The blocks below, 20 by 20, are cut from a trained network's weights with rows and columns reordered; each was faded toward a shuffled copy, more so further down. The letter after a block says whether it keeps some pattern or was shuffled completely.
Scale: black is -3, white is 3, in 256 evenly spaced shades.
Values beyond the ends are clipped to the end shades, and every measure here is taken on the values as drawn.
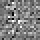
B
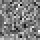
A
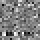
B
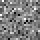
A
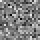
B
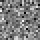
A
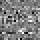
B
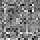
B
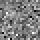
A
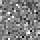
A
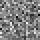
A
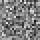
A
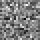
B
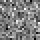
A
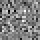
B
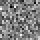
A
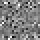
B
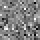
B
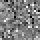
A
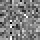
B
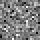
A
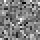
A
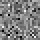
B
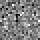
A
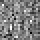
B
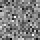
A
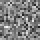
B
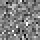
A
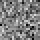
A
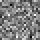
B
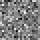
A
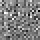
B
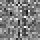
B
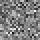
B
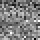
B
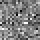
B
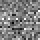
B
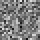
B
